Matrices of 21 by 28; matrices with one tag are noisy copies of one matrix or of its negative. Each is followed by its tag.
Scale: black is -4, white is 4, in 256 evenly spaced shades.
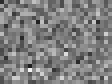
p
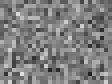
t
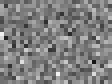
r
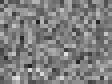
p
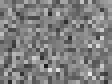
t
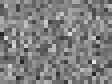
r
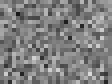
t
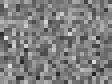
r
